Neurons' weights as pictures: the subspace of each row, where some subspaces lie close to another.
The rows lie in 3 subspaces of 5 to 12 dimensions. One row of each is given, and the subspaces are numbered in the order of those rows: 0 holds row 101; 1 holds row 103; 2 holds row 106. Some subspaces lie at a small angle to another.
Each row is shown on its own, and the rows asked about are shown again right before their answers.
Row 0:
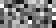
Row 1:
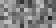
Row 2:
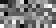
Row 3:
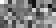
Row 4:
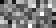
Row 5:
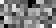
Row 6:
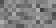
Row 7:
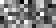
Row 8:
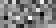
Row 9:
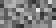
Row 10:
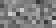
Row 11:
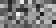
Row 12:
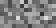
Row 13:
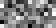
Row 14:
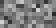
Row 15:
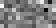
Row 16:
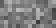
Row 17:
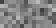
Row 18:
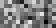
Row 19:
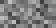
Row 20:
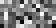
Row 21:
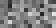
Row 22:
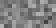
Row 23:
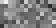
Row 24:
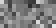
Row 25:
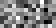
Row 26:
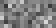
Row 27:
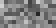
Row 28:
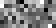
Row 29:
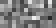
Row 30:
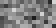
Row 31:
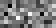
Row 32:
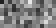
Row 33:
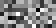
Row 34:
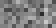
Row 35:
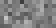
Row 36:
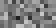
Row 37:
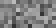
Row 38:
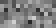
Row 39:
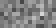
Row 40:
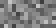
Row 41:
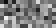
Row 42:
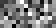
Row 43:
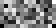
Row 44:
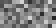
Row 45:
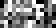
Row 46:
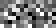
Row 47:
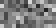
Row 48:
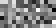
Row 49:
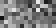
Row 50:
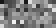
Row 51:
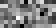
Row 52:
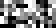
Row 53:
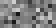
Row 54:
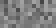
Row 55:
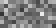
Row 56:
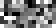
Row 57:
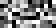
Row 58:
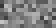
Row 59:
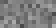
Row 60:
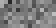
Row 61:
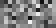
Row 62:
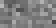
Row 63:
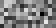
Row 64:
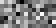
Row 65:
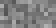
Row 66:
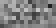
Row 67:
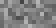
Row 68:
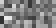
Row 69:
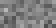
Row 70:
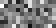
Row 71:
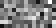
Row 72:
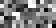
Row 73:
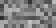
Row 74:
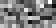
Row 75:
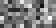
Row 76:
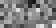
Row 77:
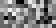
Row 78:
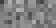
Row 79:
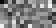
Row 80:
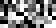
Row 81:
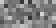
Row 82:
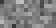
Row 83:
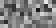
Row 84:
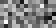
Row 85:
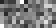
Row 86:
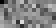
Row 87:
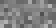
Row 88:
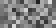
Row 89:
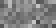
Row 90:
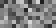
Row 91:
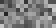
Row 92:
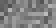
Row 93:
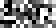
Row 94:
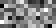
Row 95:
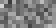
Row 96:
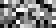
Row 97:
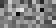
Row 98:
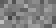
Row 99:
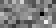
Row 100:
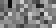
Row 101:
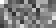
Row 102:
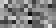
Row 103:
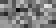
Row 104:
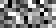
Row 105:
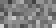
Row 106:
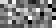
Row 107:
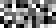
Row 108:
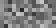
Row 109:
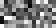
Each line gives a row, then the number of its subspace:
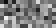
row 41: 1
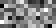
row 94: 2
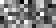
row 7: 2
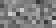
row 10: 2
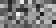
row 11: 2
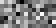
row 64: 1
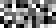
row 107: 1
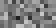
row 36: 1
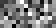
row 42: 1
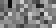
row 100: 1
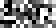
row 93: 1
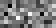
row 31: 1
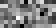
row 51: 2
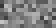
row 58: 1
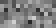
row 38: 1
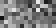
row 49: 1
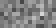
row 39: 1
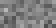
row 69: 1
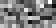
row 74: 1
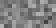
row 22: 1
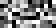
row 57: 1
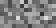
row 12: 1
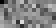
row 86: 0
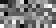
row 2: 2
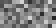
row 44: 0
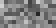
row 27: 1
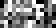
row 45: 0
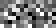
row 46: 1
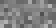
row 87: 1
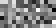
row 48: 0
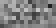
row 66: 1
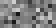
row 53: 1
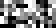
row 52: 1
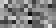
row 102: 1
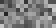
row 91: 2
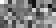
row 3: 0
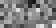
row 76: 0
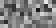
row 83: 1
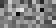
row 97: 2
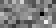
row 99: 1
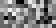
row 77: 1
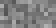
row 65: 1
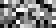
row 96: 1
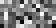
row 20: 0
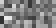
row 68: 1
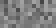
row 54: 1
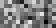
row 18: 0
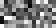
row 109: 1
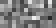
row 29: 1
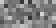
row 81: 2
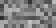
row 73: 1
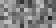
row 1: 1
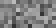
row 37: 1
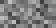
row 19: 1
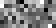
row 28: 2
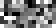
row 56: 1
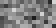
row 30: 1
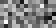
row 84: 1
